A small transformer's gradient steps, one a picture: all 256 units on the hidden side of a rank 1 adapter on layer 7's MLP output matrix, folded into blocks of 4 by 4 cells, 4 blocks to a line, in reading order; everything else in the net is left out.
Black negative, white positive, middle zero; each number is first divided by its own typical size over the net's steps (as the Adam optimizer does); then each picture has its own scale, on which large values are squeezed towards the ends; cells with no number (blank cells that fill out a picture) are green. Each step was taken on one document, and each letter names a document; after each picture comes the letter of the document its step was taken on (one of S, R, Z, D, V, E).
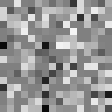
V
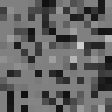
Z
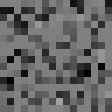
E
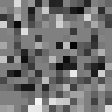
V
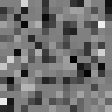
E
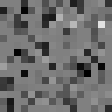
E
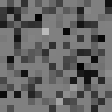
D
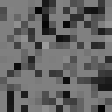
Z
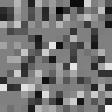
V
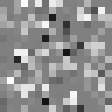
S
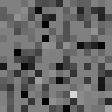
S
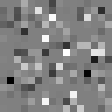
S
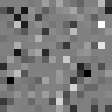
E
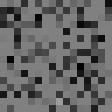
D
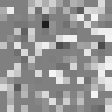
Z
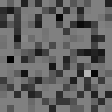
D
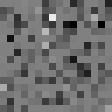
E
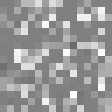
S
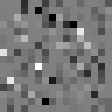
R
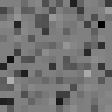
E
